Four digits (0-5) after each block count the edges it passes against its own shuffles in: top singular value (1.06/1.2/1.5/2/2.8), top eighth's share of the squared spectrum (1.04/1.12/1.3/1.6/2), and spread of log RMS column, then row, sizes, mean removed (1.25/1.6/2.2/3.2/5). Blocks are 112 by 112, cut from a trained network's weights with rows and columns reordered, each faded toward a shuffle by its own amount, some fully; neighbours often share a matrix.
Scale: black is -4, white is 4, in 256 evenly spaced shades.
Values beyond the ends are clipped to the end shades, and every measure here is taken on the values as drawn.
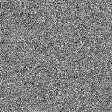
3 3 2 1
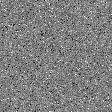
0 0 0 0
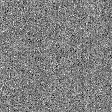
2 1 0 0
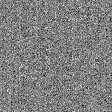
1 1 0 0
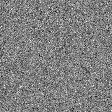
0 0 0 0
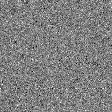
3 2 0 1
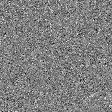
0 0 0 0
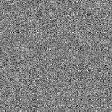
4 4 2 3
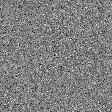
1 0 0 0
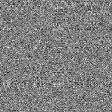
4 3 0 3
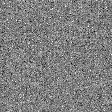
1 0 0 0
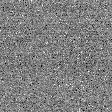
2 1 0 0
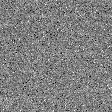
0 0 0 0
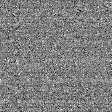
2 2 1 0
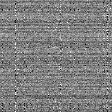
4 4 3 1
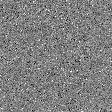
0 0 0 0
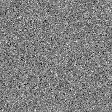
1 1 0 0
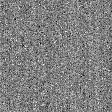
2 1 0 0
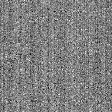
3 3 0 2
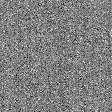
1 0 0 0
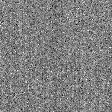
2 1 0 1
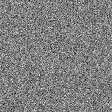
2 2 0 0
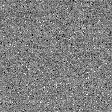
1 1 0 0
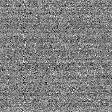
3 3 2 1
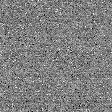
2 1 0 0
